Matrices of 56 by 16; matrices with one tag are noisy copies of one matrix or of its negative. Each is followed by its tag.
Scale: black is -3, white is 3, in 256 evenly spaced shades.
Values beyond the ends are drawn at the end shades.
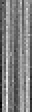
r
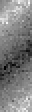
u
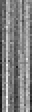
r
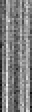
r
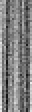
r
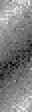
u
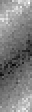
u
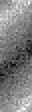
u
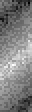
u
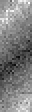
u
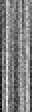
r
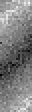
u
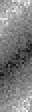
u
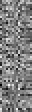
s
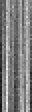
r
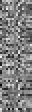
s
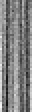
r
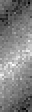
u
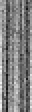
r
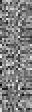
s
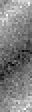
u
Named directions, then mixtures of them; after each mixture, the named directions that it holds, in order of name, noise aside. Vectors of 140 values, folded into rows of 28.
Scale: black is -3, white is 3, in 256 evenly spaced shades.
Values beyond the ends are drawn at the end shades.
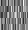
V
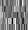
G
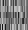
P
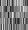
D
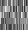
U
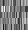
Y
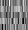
G, P, V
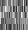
U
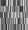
U, V, Y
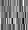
G, U, V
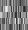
D, U, V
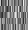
V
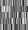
G, V, Y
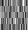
G, U, V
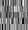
G, P, V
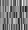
G, Y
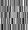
G, U, V
